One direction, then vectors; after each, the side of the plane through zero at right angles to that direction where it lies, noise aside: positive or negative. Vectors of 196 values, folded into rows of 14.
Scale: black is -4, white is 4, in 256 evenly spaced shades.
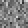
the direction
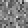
positive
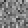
positive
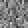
negative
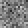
negative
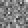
positive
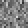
positive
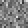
positive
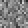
negative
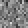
negative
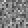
negative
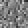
negative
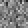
negative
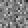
negative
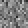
negative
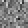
positive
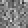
positive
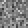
negative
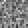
negative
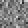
positive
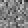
negative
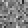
positive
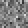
positive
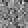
negative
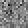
positive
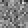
negative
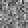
positive
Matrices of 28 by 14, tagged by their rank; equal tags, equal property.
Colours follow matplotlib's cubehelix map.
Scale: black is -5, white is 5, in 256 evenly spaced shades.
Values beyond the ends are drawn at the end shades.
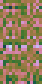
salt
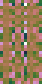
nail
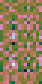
salt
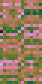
salt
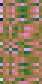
nail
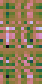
nail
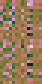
salt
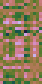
salt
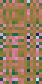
nail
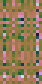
nail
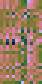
salt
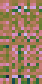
salt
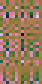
nail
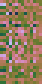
salt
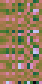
nail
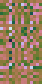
salt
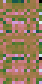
nail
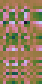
nail
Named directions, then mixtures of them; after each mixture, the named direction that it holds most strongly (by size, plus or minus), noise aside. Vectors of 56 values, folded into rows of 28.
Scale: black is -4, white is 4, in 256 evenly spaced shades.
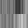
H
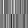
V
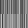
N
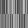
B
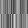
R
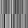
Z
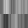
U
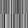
Z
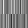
V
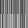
N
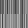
N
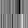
H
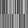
B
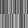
B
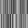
R
